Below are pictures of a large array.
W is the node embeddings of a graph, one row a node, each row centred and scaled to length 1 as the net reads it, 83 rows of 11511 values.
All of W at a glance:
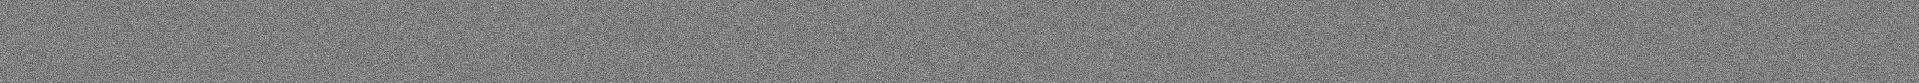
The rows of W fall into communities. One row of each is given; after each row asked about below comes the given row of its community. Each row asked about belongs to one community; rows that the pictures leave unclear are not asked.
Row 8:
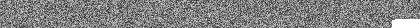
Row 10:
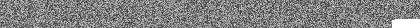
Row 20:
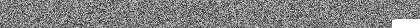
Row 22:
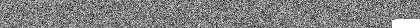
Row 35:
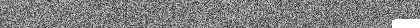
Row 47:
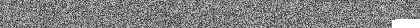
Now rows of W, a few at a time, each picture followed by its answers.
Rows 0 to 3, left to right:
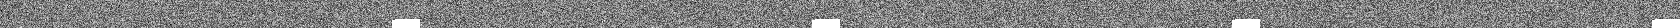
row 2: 8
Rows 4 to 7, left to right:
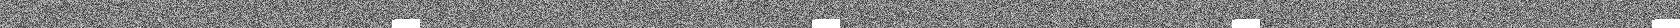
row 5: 22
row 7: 8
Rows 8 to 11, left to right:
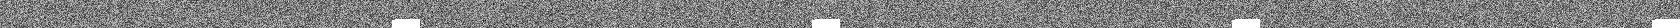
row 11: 47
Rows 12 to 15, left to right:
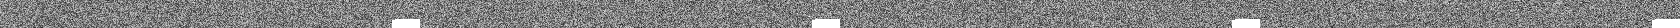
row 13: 8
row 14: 47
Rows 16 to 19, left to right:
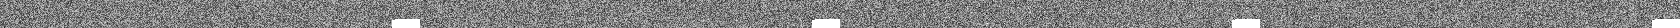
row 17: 8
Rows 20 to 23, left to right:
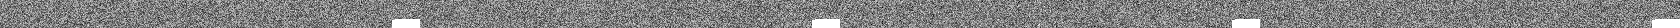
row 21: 10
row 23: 10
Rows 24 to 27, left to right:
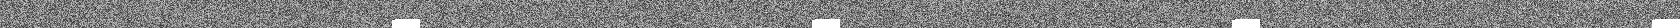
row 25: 22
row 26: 47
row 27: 35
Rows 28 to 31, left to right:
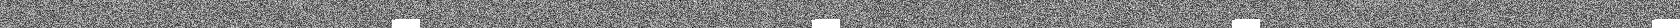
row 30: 47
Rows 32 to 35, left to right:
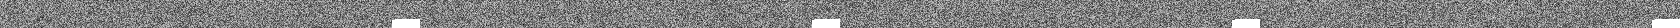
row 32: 20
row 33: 20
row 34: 10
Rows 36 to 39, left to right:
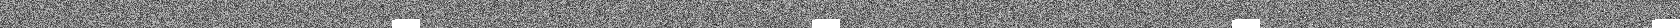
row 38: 35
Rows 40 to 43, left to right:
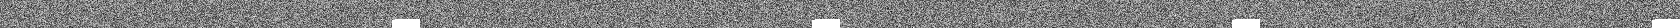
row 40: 35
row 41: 22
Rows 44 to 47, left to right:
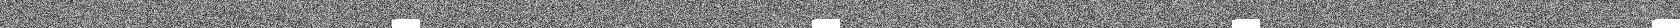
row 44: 47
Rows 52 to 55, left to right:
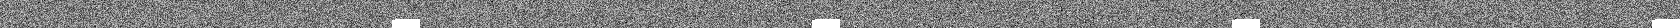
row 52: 8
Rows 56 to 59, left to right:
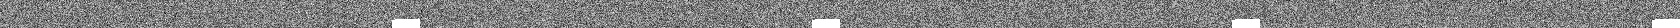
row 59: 8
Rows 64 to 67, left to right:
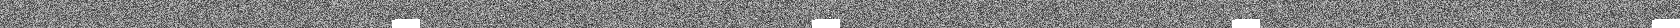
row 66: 20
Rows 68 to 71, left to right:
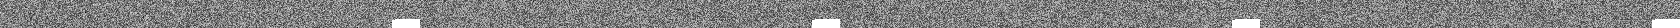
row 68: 10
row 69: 20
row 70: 10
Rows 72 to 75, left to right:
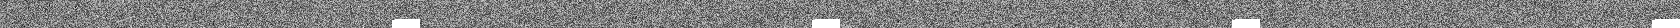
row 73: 35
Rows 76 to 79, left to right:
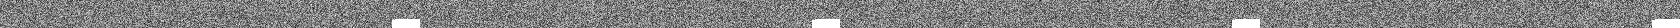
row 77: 10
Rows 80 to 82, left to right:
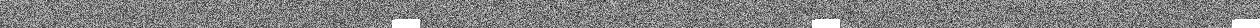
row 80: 35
